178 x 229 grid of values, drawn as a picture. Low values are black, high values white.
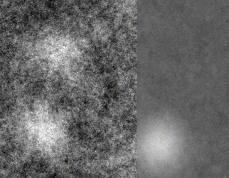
No row or column stands out. Most values sit low, with a long tail of high ones. The right part is calmer, past a seam about 60% of the way across. There are three bumps. The halves do not mirror each other.
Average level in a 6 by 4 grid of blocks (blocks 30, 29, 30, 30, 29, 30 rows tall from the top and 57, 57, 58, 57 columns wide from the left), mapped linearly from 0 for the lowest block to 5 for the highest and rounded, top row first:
0121 | 3311 | 2211 | 3121 | 5242 | 1242
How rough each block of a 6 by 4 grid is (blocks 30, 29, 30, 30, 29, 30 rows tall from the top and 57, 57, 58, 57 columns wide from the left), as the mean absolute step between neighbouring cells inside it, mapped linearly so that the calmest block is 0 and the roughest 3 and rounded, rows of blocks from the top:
3 3 1 0 / 3 3 1 0 / 3 3 1 0 / 3 3 1 0 / 3 3 1 0 / 3 3 1 0
